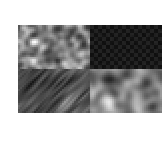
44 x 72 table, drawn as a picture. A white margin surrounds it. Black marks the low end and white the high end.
The table splits into 2 rows of 2 panels. Panel 1,1: middling, blotchy, strong in contrast. Panel 1,2: very low, checkered, faint in contrast. Panel 2,1: low, slanting up to the right. Panel 2,2: middling, blotchy, strong in contrast.
